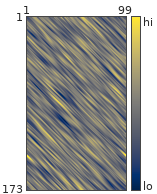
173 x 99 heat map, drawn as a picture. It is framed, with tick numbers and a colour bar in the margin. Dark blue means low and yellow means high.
There is no overall slope. The values follow a bell shape. On average the colour sits 50% of the way up the scale. Streaks slant down to the right. Neither half mirrors the other. No row or column stands out.
